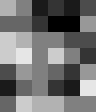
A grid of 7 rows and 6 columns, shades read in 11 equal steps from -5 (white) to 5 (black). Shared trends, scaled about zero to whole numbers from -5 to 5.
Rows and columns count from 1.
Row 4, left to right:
-3 -4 0 -3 0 3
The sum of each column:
0 -8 5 7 18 1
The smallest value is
-4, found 2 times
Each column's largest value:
4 1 4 5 5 3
